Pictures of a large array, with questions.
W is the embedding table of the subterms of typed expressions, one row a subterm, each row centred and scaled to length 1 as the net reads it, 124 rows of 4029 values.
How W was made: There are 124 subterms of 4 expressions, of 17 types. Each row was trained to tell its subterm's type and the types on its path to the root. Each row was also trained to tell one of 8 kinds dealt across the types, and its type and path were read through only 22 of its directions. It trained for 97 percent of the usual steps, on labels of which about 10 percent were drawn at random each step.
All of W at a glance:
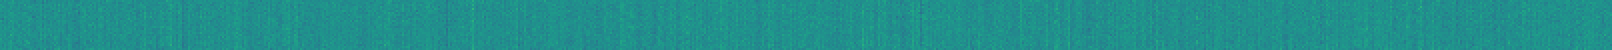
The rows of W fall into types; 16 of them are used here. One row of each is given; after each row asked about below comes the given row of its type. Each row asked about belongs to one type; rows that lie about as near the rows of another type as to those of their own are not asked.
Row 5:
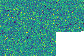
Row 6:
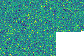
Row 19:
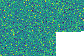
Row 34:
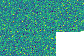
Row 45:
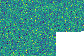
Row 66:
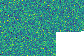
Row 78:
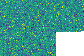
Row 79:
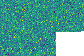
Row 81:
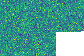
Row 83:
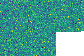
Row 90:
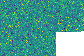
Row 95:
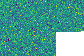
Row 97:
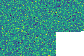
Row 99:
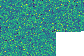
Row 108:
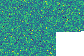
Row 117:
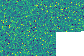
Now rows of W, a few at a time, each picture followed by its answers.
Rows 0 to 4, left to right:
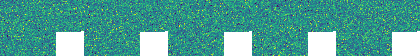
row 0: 117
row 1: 34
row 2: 5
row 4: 95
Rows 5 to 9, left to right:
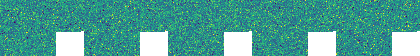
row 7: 34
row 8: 108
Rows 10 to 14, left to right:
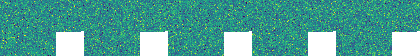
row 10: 97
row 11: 95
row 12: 78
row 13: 78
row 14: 97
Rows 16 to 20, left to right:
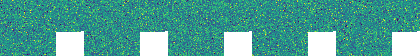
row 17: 78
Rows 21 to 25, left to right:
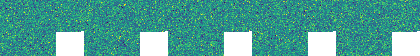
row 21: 95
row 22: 108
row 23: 6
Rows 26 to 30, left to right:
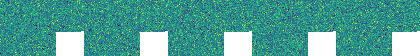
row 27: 6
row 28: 19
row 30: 5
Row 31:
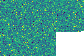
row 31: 5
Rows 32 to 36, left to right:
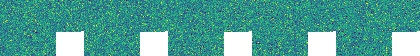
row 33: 117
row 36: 97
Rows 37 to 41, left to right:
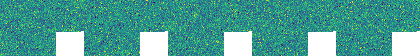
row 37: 81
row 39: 34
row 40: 117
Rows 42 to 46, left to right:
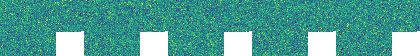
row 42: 79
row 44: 99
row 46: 6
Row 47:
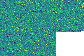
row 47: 78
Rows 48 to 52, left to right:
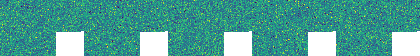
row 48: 108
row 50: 97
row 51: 79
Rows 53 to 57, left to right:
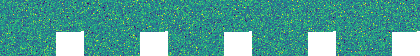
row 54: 95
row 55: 83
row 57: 117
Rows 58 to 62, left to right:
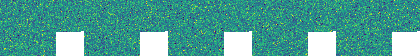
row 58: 45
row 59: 79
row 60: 99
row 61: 108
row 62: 19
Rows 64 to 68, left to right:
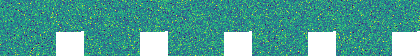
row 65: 81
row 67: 95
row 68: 5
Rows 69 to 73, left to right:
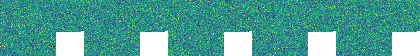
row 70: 34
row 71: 81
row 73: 34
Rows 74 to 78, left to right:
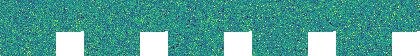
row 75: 108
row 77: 81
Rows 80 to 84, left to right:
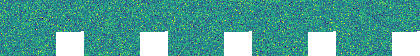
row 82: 34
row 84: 108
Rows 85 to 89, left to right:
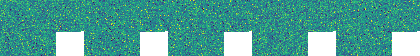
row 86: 79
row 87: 66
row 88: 97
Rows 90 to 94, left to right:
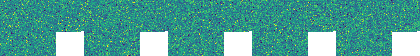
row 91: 99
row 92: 83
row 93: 5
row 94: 117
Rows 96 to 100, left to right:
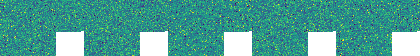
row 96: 5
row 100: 83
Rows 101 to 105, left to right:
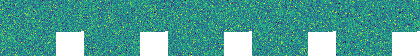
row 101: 95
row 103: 34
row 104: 66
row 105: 117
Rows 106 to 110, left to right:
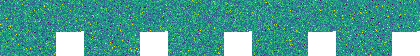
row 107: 90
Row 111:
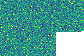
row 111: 5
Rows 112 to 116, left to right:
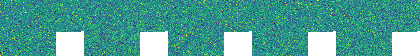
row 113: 95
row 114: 97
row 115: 108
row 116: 97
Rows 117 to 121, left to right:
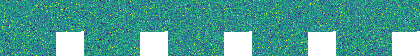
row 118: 83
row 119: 6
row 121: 78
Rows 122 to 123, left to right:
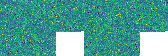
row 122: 83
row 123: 117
